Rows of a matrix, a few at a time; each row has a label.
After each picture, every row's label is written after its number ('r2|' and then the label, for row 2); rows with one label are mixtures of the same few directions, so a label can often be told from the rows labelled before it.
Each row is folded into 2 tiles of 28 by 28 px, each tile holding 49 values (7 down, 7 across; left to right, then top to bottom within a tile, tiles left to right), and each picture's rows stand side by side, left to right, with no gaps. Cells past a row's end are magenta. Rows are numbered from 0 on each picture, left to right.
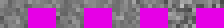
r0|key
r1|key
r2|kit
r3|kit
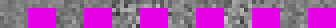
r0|key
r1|key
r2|kit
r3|key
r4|key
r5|key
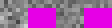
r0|key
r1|kit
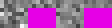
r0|key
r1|key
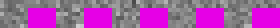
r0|key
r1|key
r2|kit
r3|kit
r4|key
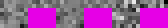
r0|key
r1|key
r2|kit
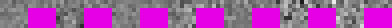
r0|kit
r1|key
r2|key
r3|kit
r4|kit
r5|kit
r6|key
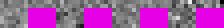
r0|key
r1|key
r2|key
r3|kit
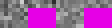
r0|kit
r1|key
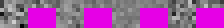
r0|key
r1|key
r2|key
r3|kit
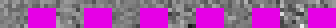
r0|kit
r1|key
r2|key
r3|key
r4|kit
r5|key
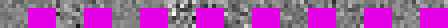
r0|kit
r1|key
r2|kit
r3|kit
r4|key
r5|kit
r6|kit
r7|kit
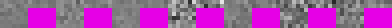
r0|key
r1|kit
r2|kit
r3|kit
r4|kit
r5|kit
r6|kit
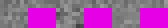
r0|kit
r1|key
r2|kit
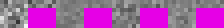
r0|key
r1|key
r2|kit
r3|key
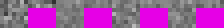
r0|kit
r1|kit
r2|key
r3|kit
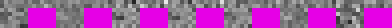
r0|key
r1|kit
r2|kit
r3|kit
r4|kit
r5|kit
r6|key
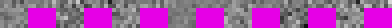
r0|kit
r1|kit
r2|kit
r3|key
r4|key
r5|key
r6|kit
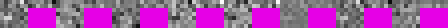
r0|kit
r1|key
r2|key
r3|kit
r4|kit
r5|kit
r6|kit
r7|kit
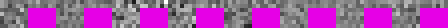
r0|key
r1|kit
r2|kit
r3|kit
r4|key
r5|key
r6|kit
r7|kit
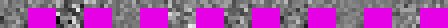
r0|key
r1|key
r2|kit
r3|key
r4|key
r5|key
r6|key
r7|kit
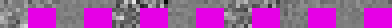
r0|key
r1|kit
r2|kit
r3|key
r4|kit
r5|kit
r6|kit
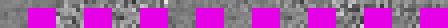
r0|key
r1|key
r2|kit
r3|key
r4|kit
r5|kit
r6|kit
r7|kit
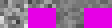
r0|key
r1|key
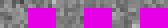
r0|kit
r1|kit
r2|key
